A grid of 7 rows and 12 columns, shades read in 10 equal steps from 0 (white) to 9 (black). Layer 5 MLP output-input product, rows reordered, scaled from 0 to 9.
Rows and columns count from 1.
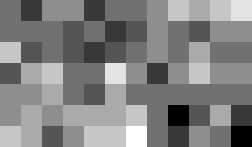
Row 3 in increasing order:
2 3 4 5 5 5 5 5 6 6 6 7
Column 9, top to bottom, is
2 5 5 4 5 9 7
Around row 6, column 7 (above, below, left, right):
5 0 3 5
